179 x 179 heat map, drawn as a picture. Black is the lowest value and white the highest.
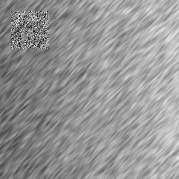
Odd patch: rougher, in the top left. Roughest part: top left. Slope: up to the right. Odd rows or columns: none.
